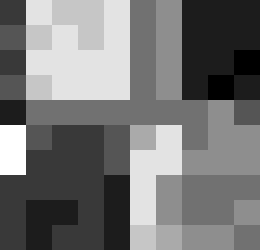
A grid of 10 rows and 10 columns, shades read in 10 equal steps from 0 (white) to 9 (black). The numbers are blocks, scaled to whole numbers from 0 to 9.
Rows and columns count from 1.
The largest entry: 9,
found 2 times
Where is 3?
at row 6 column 6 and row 10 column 7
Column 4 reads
2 2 1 1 5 7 7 7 7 7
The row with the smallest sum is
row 7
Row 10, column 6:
2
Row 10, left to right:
7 8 7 7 8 2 3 4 4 5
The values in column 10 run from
4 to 9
